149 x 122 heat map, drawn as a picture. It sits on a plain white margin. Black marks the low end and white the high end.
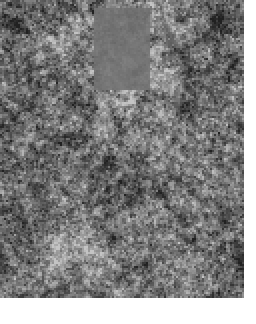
The halves do not mirror each other. An odd patch, calmer than its surroundings, sits in the top middle. The top middle is the smoothest part. No overall slope runs across the table. There are no regular stripes. The texture is blotchy.
